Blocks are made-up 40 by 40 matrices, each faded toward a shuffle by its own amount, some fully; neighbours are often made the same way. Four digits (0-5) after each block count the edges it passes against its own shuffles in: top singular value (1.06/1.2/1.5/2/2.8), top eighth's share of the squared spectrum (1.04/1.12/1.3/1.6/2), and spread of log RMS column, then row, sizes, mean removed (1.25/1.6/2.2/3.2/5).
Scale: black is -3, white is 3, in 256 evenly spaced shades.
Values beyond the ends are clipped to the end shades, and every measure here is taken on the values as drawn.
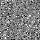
2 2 0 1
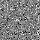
1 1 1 2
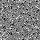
0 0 0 0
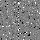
2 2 1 0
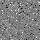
0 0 0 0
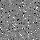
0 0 0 0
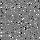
3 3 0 0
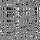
4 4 2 2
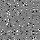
3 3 0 1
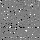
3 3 0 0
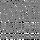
4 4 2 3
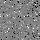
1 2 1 0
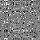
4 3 2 2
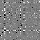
4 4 2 2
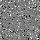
2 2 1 0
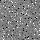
1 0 0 0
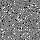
0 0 0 0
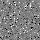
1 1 0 1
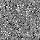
1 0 0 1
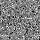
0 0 0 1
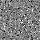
0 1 0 0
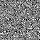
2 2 0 2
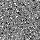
0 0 0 0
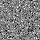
0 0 0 0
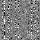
2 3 3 0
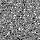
0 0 0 0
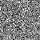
0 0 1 0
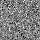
1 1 0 0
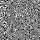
1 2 2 0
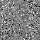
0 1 2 0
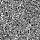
1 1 0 0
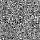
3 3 1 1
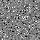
1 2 0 0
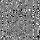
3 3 2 2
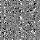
2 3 2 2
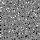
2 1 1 0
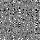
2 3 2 1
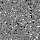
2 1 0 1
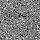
1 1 0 0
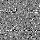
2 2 0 2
